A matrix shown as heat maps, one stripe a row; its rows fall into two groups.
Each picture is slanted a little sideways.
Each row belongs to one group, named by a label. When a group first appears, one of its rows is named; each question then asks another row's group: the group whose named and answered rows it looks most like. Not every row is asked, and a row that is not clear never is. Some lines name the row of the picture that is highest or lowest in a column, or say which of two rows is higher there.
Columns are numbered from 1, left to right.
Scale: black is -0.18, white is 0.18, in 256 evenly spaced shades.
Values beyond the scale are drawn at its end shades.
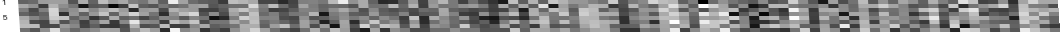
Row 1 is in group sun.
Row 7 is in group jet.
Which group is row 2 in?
jet
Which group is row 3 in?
sun
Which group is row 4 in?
sun
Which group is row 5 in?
jet
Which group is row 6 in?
sun
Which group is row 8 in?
sun
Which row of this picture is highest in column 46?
2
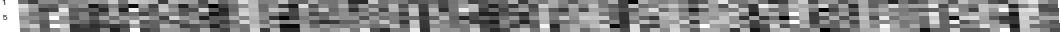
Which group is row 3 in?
jet
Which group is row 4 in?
jet
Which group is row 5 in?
sun
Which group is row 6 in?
jet
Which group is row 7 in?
jet
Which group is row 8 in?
jet
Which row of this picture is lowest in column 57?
3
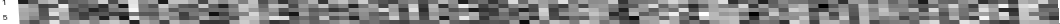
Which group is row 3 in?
jet
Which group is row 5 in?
jet
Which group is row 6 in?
sun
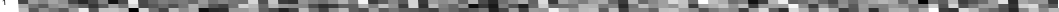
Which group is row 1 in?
jet
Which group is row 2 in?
jet
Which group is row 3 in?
sun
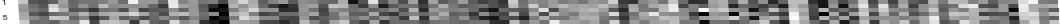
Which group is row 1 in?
sun
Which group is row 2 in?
sun
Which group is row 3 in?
jet
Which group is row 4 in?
sun
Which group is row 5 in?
jet
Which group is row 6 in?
sun
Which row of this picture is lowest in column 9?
5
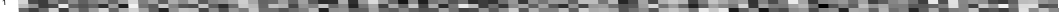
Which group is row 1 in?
sun
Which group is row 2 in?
jet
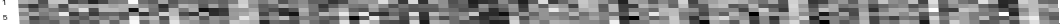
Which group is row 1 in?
jet
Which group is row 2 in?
sun
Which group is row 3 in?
sun
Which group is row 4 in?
jet
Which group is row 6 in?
sun
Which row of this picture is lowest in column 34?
5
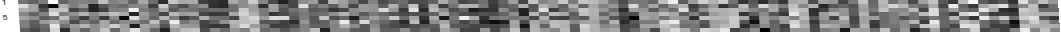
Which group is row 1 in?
sun
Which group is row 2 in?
jet
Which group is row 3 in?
jet
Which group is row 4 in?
sun
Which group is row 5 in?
jet
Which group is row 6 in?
sun
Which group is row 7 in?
sun
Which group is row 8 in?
sun
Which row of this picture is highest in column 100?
8
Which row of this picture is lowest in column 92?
5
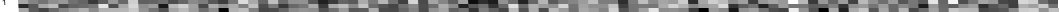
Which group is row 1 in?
jet
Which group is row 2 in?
sun
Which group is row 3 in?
sun
